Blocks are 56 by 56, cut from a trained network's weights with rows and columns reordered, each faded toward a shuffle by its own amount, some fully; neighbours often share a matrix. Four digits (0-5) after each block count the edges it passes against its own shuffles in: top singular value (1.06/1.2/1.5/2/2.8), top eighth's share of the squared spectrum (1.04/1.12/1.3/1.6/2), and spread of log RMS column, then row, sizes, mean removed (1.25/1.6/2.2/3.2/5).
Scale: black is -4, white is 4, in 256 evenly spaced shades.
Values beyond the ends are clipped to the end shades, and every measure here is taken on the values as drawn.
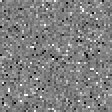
1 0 0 0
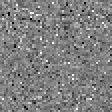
2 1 0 1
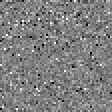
2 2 0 1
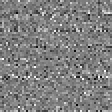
3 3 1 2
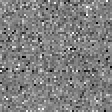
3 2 0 1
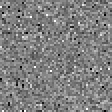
2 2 0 1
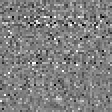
3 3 0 2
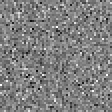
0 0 0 0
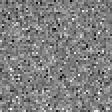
0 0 0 0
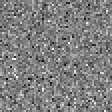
1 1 0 0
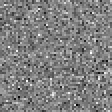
0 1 0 0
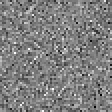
2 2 0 1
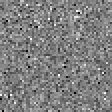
0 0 0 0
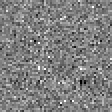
2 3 1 1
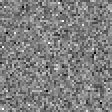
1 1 0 0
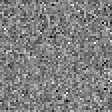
1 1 0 0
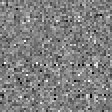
3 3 0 2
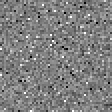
0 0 0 0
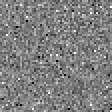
0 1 0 0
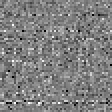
4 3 0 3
